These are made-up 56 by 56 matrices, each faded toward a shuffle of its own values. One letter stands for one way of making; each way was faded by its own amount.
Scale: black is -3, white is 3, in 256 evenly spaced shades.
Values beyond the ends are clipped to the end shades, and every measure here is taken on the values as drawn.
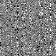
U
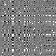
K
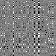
K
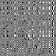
K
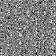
U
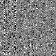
U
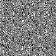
U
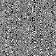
U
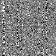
U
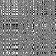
K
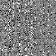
U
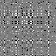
K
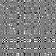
K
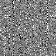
U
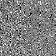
U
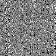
U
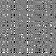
K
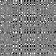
K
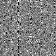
U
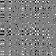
K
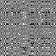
K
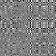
K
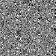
U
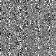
U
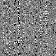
U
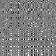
K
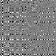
K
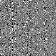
U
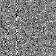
U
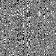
U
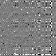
K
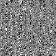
U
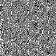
U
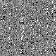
U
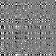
K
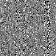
U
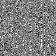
U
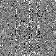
U
